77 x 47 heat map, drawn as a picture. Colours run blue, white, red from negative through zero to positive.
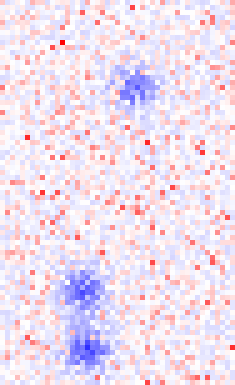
A few values lie far out on both sides of the bulk. There are three dips. The halves do not mirror each other. Overall the values sit about 50% of the way up the scale. There is no overall slope. No row or column stands out. No regular stripes run through it.
